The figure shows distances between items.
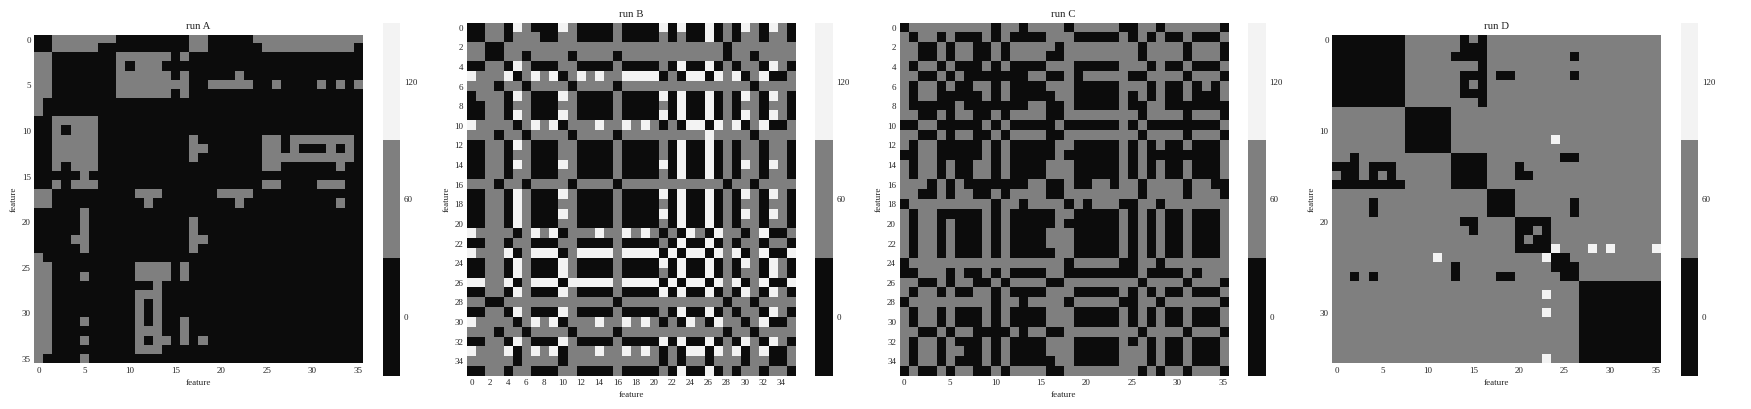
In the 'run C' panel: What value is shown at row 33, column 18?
60
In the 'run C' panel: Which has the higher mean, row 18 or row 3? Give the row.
18
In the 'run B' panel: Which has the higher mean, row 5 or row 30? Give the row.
5
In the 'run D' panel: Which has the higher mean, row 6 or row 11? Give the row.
11
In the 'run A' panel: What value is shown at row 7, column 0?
60
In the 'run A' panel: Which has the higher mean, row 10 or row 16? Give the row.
16
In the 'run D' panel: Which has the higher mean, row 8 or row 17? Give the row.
17
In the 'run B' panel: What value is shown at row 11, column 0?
60
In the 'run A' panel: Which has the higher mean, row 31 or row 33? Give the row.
33
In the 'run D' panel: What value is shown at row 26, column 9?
60
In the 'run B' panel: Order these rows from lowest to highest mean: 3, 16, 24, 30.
24, 3, 16, 30
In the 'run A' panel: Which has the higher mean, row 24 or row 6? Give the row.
6
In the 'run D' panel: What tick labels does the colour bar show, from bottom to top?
0, 60, 120
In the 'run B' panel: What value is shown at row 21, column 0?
120
